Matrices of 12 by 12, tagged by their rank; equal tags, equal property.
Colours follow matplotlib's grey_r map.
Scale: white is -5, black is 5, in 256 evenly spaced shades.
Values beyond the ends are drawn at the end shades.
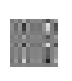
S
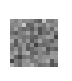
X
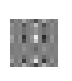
S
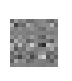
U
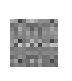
U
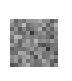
X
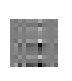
S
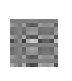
S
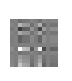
S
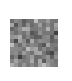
X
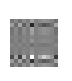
S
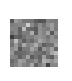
X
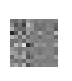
U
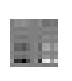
S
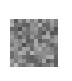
X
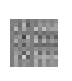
U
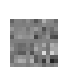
U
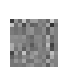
U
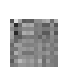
U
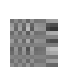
S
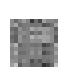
U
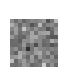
X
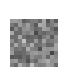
X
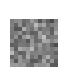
X
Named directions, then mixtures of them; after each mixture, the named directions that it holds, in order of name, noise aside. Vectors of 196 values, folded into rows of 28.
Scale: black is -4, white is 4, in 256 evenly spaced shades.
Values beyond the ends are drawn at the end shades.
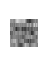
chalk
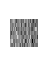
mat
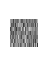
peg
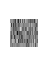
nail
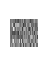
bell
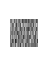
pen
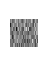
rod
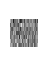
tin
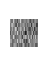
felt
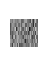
felt, mat, rod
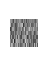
peg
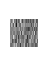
felt, pen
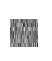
peg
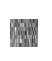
felt, mat, tin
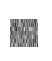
peg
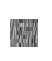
mat, pen, tin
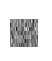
mat, rod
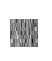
mat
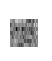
chalk, rod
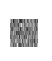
tin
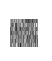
chalk, peg, pen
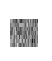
mat, tin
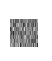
bell, mat, peg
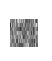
chalk, nail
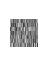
peg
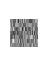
bell, chalk, nail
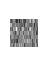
chalk, nail, rod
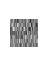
bell, felt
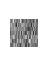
felt, pen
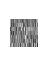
peg
